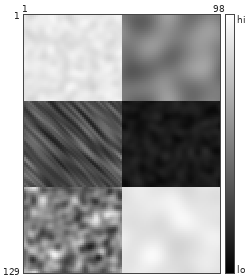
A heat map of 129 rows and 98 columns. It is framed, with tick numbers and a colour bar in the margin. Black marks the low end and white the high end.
It is made of 3 by 2 panels. Panel 1,1: very high, blotchy, faint in contrast. Panel 1,2: middling, smooth. Panel 2,1: low, slanting down to the right. Panel 2,2: very low, blotchy, faint in contrast. Panel 3,1: middling, blotchy, strong in contrast. Panel 3,2: very high, smooth, faint in contrast.
